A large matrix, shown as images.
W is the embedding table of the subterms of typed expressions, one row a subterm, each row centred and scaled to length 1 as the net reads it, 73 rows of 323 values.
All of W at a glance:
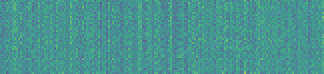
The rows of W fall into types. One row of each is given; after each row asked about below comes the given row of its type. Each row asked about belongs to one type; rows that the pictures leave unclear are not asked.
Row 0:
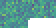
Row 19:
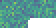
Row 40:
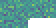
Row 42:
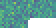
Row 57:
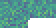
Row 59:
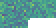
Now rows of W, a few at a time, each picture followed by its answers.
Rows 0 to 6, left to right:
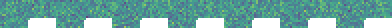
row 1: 19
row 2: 59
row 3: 0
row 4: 42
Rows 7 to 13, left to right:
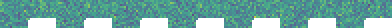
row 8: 57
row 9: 59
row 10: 57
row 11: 59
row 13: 0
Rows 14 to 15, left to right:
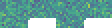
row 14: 42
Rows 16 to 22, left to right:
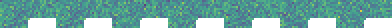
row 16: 59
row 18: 0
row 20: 59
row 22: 19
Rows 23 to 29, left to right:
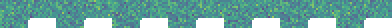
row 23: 42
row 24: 59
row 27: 40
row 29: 42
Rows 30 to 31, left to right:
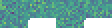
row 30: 57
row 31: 57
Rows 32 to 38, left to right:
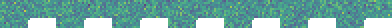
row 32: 19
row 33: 0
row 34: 0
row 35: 19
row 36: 19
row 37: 59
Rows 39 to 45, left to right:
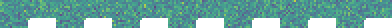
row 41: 40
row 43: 59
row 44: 57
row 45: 19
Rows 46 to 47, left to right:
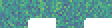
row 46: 0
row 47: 57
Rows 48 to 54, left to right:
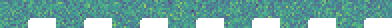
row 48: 57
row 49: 57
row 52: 0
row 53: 19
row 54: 42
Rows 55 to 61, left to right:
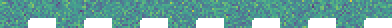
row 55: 57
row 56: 42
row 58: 19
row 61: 57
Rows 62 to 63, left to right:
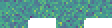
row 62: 19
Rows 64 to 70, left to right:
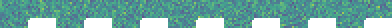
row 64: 0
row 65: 42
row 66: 42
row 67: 59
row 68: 57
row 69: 59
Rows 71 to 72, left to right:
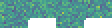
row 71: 59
